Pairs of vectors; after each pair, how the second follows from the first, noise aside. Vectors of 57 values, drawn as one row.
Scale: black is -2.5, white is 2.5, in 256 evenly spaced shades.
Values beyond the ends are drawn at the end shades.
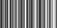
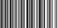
copied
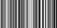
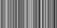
shrunk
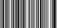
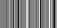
partly zeroed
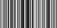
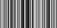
copied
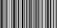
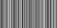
shrunk
